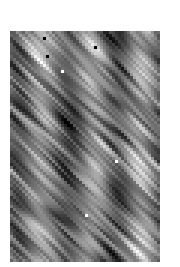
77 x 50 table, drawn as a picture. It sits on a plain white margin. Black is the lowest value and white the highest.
The histogram is bell-shaped. Six lone cells stand out: three far higher and three far lower than their neighbours. Upright stripes repeat 3 times across the table. No seam splits the table.
